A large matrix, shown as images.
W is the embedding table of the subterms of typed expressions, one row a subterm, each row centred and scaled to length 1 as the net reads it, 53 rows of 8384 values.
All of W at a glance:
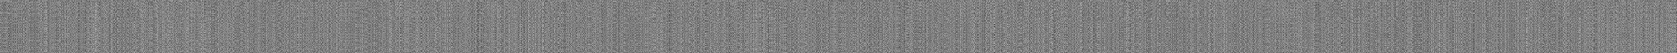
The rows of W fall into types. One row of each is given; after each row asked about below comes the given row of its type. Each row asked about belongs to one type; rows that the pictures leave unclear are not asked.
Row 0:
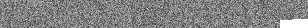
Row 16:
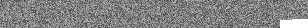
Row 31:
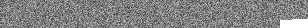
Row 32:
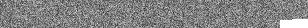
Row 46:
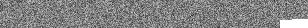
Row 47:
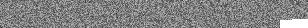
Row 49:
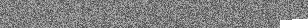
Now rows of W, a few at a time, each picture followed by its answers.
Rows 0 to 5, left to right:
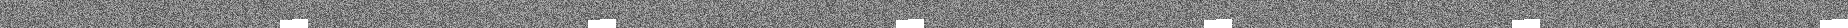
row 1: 0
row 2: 47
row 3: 31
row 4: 47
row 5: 46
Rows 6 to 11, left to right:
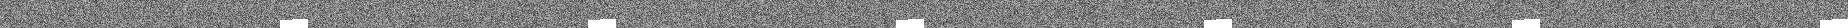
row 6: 16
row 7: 47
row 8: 49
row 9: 16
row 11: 46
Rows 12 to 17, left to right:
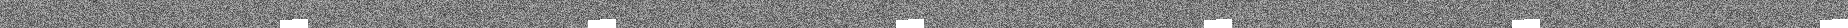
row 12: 0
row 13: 49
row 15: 49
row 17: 46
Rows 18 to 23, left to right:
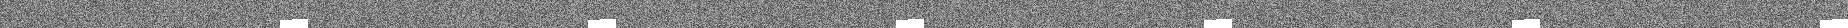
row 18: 31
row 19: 46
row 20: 49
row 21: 31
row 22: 0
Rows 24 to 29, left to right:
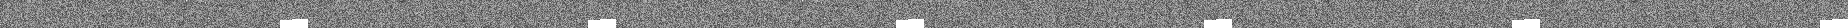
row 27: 0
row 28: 16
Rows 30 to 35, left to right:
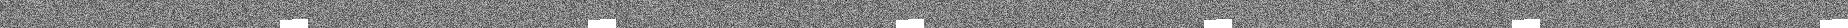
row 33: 16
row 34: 49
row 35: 46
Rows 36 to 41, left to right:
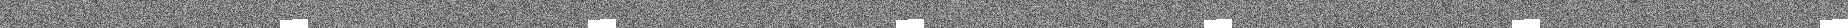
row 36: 16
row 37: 49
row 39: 32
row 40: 47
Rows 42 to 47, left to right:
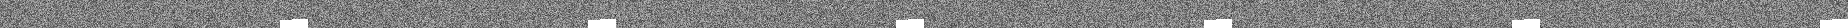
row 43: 31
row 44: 16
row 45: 31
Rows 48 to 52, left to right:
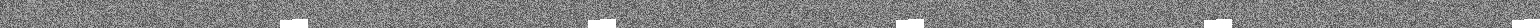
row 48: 32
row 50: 46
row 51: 0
